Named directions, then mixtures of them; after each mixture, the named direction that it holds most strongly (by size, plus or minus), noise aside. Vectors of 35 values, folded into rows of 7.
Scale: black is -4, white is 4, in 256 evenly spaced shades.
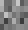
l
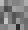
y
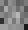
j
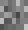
j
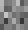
l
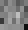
j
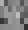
j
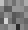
y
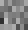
y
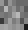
j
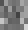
j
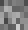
y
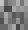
y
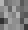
j
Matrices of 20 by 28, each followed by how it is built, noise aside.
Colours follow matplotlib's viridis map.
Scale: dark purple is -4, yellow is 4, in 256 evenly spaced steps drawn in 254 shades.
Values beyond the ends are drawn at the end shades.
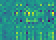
low rank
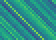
Toeplitz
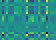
low rank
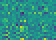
low rank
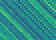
Toeplitz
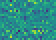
low rank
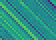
Toeplitz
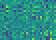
low rank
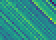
Toeplitz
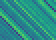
Toeplitz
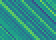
Toeplitz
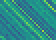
Toeplitz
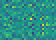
low rank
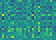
low rank
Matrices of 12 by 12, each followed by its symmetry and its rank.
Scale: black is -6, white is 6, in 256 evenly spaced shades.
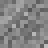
symmetric, full rank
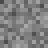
symmetric, full rank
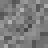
symmetric, full rank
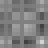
symmetric, rank one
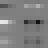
neither, rank one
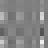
neither, rank one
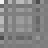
symmetric, rank one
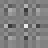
symmetric, rank one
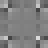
symmetric, rank one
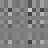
neither, rank one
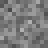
symmetric, full rank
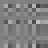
neither, rank one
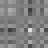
symmetric, rank one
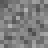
symmetric, full rank
